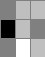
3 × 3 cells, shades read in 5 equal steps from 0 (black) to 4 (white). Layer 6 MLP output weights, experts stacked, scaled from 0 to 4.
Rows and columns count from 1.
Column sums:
4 10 8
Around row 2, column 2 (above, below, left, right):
3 4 0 2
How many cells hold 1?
0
